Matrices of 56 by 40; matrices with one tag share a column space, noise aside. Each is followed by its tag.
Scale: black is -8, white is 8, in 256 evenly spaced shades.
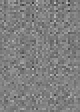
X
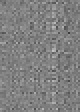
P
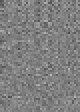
X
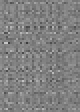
P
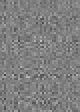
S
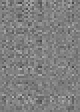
X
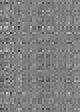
P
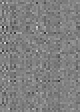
P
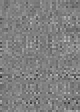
S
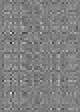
P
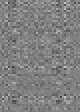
X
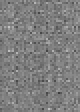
P
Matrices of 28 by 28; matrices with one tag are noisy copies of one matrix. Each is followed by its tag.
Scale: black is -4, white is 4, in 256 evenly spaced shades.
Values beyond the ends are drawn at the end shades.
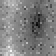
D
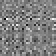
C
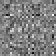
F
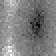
D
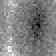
D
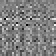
C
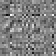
F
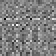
C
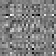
F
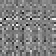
C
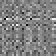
C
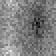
D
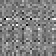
C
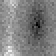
D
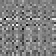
C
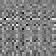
C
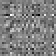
F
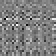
C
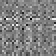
C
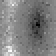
D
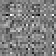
F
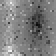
D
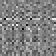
C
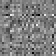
F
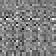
C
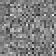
F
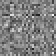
F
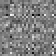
F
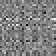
C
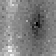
D
